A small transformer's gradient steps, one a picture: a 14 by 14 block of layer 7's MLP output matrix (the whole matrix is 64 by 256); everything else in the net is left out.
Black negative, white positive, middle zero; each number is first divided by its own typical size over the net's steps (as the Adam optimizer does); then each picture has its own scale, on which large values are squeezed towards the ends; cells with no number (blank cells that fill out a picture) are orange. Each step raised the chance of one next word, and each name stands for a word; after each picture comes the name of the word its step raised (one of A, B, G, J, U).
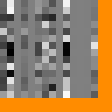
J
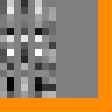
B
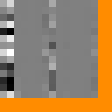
B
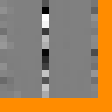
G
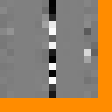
J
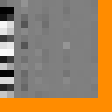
J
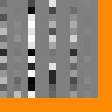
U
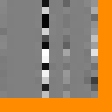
G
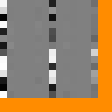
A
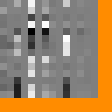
B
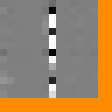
U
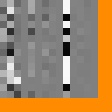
A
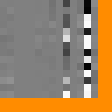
U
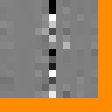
G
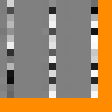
U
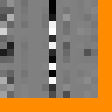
J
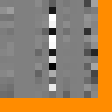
U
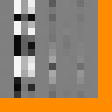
A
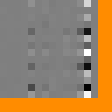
B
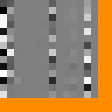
G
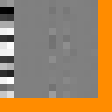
J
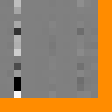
B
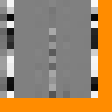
A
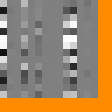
U
